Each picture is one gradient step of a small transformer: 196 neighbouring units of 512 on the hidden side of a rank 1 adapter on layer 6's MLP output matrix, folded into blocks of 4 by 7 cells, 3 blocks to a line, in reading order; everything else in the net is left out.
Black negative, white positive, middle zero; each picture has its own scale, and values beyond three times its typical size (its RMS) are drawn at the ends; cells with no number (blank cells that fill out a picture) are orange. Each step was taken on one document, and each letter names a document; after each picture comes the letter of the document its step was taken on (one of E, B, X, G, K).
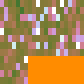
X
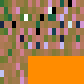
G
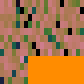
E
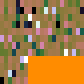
E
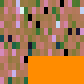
E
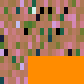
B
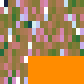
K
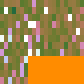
K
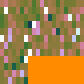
K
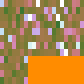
X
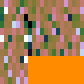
K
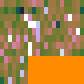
K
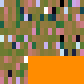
X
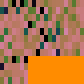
B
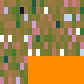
K
